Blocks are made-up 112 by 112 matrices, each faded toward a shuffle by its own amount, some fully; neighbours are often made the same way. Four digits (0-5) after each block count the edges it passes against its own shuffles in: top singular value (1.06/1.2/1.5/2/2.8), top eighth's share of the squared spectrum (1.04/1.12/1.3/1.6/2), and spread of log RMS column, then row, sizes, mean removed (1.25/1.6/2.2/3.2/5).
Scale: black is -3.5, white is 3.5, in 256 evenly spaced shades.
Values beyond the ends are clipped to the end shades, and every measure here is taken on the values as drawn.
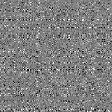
4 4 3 3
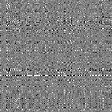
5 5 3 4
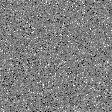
1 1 0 0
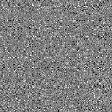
4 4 2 3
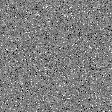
0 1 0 1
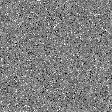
0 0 1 0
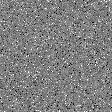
0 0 0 0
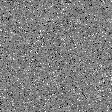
0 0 0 0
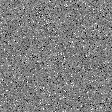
0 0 0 0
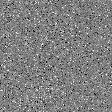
0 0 1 0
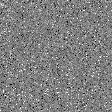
0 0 2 0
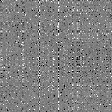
5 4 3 2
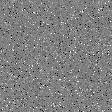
2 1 0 0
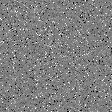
2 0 0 0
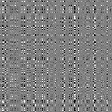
5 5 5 4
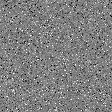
0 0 0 0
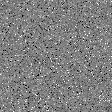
0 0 0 0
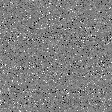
0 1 0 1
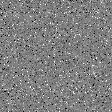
1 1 0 1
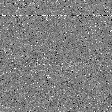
3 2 0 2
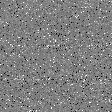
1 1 0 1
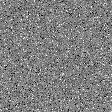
1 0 0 0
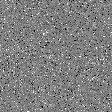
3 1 0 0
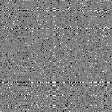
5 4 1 3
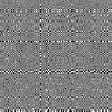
5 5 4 4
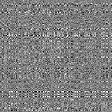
5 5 3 4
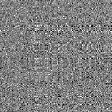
4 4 2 3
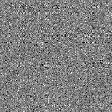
4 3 2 2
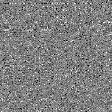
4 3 1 2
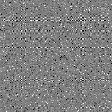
5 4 2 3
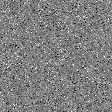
2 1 0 0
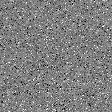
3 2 0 0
